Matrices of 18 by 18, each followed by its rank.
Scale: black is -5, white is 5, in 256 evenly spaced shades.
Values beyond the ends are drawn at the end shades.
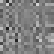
three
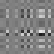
one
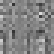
three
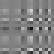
one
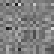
three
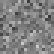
full rank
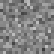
full rank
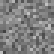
full rank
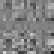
three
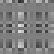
one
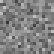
full rank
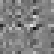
three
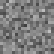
full rank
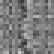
three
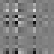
one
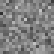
full rank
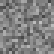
full rank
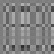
one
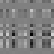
one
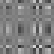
one
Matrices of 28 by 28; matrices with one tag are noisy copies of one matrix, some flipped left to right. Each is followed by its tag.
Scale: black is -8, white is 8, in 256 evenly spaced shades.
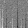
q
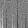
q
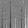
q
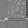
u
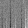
q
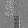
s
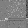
u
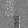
s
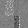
s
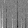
q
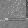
u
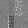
s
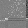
u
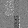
s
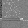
u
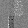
s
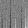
q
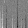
q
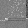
u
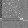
u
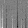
q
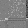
u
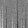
q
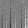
q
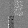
s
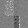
s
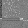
u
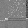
u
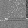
u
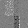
s
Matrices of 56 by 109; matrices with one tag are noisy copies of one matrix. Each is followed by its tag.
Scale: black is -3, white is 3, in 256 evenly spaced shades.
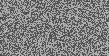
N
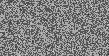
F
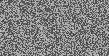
F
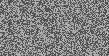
F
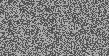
F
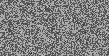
F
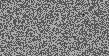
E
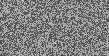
N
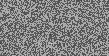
N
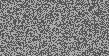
E
